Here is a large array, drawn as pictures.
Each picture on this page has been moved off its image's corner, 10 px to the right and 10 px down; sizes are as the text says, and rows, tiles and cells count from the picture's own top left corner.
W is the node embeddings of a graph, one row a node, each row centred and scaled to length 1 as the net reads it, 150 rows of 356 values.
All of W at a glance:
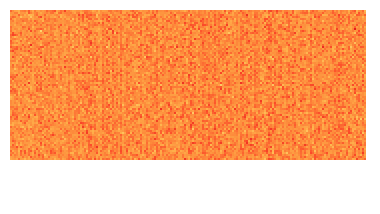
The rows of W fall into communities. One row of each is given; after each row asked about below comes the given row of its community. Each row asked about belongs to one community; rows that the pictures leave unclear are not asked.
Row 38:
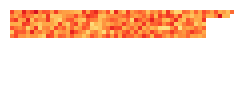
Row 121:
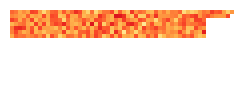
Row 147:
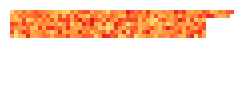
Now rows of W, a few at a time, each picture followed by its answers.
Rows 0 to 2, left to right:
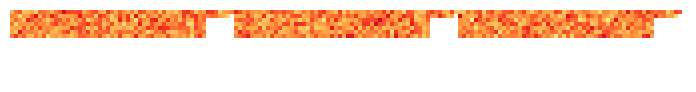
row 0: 121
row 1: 38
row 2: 121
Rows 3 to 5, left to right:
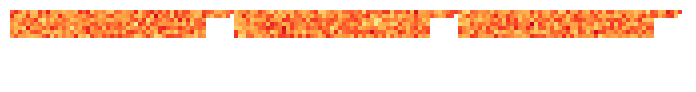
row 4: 147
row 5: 147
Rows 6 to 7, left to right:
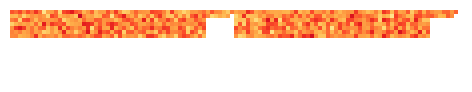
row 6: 121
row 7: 147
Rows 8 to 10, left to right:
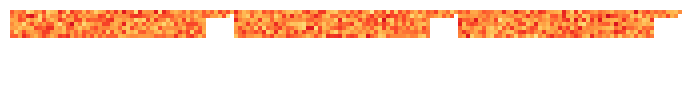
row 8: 147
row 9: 38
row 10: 38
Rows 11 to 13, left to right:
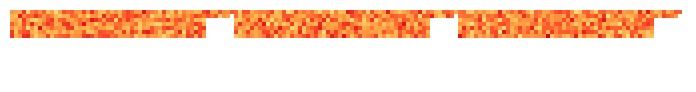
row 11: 147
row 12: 147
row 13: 121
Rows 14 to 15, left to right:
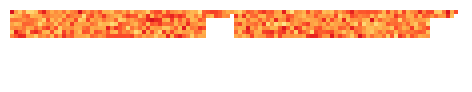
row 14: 38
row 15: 147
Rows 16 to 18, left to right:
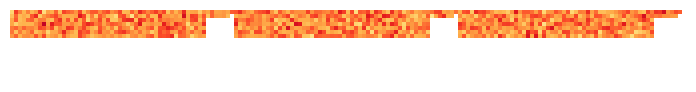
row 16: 121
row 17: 38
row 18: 121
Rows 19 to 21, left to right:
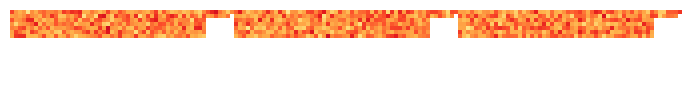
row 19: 121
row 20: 38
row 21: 147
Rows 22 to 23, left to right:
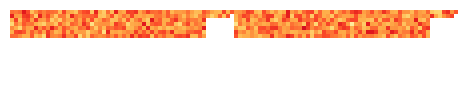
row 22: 38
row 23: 147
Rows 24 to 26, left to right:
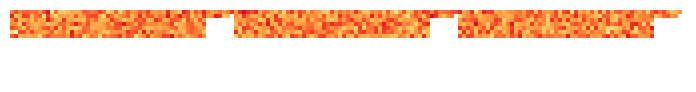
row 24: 38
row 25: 121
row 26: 38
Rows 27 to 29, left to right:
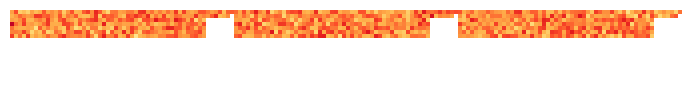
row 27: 147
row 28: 121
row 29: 147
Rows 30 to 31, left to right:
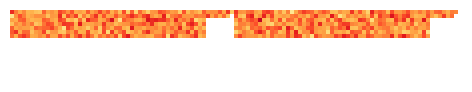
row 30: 147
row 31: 38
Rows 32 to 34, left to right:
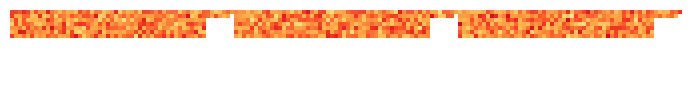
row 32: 38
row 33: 147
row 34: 147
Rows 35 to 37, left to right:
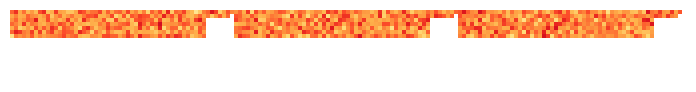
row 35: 38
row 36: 121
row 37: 121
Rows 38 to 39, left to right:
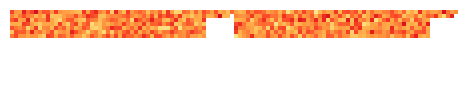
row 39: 147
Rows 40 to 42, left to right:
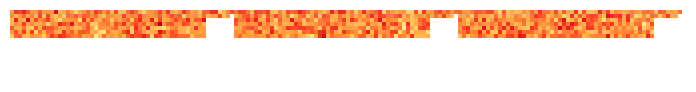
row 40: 38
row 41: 121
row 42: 38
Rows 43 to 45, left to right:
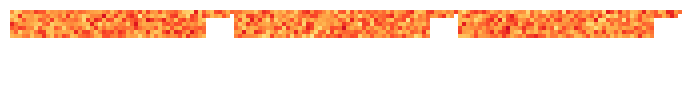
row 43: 147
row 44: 38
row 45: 147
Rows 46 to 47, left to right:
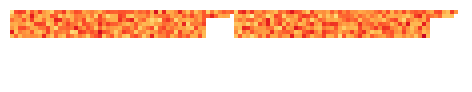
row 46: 121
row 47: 121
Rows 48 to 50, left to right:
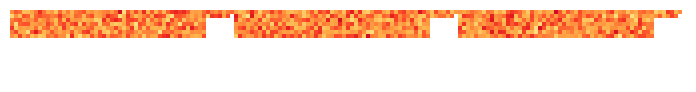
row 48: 38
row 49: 38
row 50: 147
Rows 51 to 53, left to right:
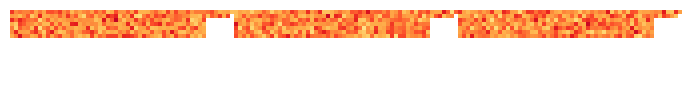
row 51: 38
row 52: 147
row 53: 38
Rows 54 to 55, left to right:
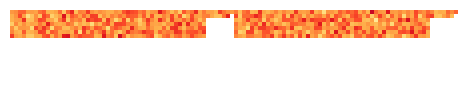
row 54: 147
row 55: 147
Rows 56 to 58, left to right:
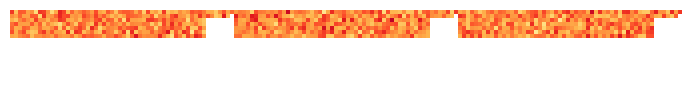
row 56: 147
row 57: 121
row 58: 38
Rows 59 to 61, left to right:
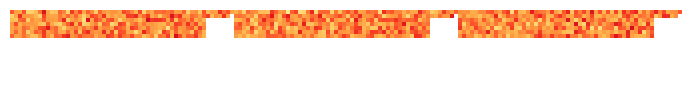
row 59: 147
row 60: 147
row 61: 38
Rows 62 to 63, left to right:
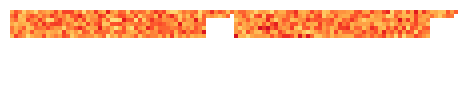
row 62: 121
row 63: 147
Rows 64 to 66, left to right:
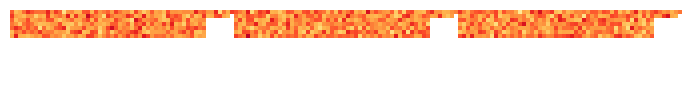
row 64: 38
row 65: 38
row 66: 38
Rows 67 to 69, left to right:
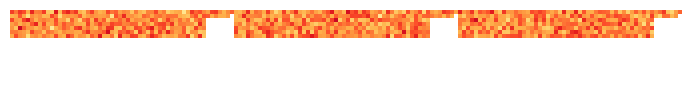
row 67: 121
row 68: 147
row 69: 38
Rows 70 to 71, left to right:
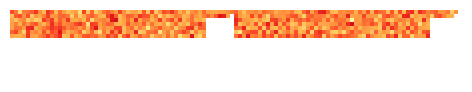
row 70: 147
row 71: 38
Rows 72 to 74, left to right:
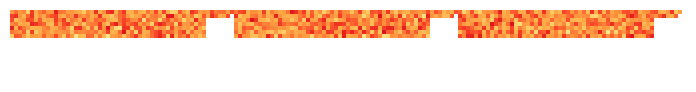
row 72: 121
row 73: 121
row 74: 38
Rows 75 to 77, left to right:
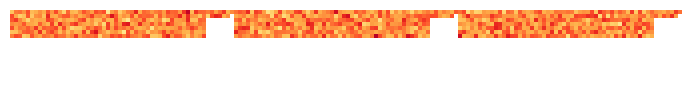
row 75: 38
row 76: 121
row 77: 147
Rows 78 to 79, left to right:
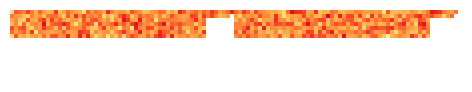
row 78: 121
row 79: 121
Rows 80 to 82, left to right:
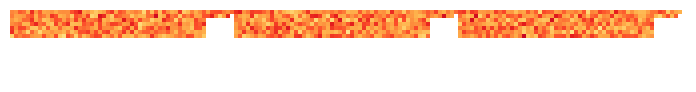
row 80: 121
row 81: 38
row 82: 38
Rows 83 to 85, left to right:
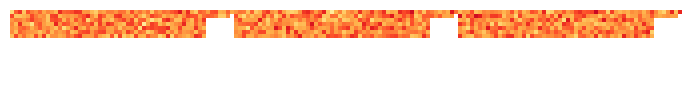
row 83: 121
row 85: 147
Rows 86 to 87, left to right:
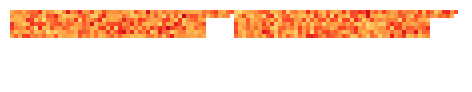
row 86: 121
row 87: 147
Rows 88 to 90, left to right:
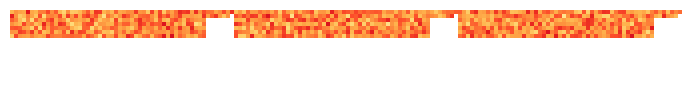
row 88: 38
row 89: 147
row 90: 38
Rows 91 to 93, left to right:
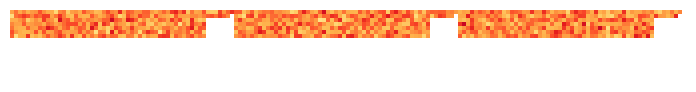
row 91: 147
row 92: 38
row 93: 147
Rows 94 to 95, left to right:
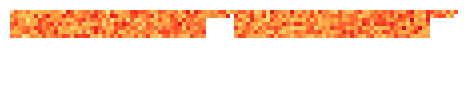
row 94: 147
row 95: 38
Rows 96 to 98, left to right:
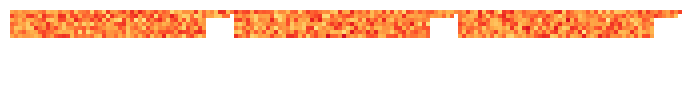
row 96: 147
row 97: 38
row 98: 121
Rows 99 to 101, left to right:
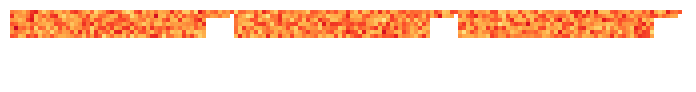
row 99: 121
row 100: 121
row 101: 147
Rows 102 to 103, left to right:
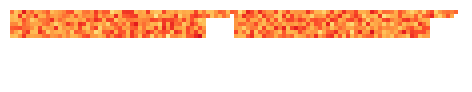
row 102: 147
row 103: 147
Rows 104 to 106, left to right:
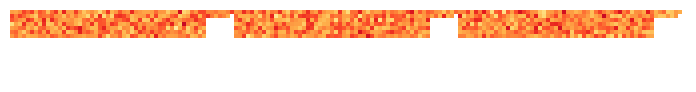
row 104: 121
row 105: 38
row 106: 121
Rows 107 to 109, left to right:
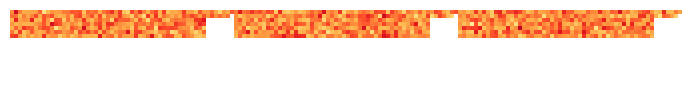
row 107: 121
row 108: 38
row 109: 121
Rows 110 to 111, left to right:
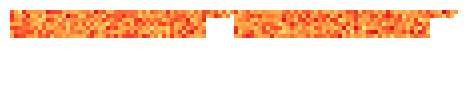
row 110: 38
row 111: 147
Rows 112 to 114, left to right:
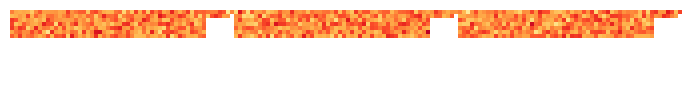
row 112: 38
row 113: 121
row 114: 38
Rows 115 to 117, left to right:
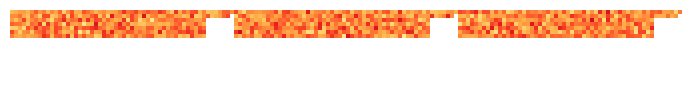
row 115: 147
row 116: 147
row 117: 38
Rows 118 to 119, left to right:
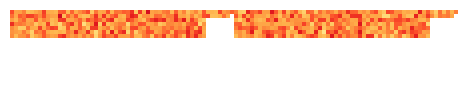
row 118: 147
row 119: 147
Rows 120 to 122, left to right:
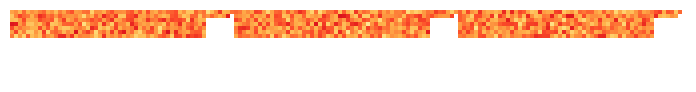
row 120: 147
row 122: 121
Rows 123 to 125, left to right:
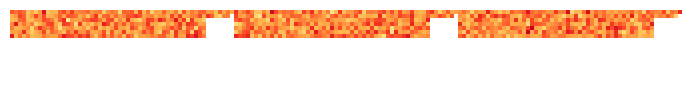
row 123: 147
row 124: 38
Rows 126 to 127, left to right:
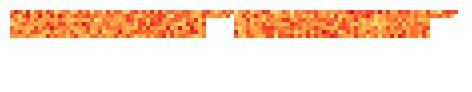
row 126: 38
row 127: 147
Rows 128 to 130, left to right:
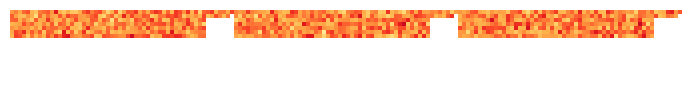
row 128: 38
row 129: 147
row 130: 147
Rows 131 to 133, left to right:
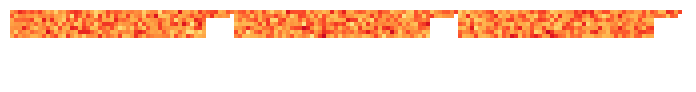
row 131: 121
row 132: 121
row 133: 147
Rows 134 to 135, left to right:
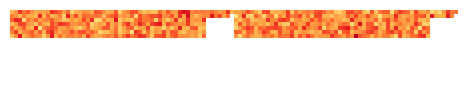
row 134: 38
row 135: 147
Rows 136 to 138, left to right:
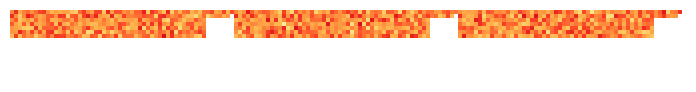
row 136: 38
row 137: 147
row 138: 121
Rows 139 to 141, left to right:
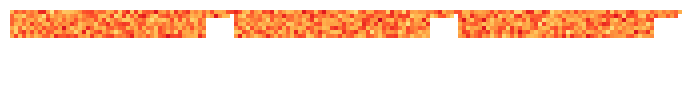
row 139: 38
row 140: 38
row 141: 38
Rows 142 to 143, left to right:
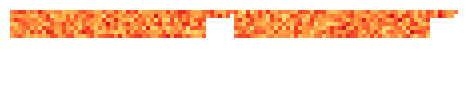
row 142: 38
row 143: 38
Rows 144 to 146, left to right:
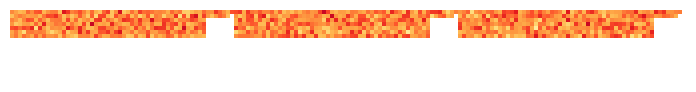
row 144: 121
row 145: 38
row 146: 121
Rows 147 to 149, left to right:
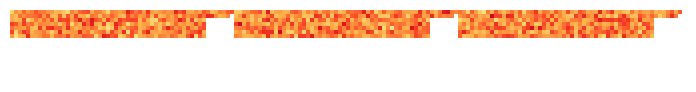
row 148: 147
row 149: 147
